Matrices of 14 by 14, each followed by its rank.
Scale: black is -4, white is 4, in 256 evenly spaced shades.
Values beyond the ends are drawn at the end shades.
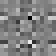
two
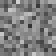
full rank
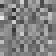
three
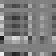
one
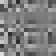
two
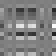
one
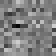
three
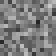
full rank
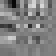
two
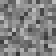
full rank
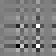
one
